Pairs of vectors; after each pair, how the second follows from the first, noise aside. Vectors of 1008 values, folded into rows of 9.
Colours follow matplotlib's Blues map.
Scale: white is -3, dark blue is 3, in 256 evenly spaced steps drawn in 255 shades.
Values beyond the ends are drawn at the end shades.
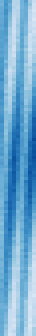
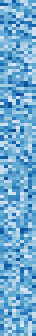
shuffled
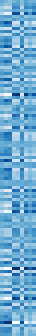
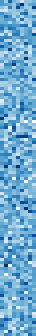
shuffled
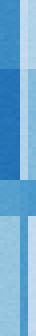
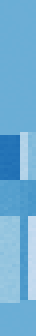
partly zeroed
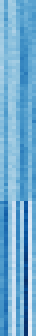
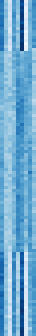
wrapped around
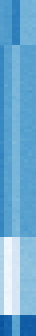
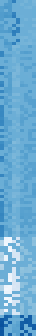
partly zeroed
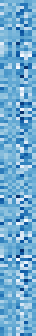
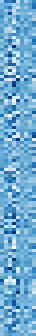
reversed
